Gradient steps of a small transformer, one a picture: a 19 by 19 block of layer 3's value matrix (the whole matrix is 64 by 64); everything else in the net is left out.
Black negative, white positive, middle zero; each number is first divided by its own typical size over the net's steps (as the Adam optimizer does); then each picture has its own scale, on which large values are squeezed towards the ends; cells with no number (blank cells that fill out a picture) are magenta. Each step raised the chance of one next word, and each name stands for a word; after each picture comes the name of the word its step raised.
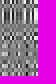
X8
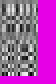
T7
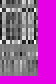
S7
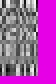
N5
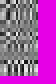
X8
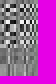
X8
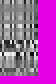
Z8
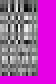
T7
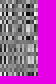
T7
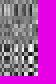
T7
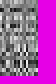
Z8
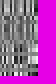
T7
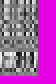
Z8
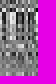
Z8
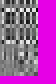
S7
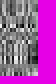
Z8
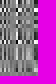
S7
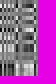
N5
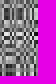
X8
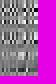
S7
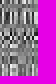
X8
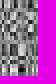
N5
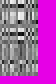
X8
